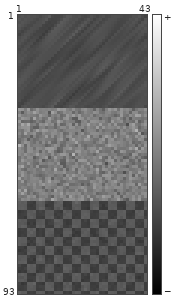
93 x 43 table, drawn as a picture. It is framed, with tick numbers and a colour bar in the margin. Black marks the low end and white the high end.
It is made of 3 by 1 panels. Panel 1,1: low, slanting up to the right, faint in contrast. Panel 2,1: middling, fine-grained. Panel 3,1: low, checkered.
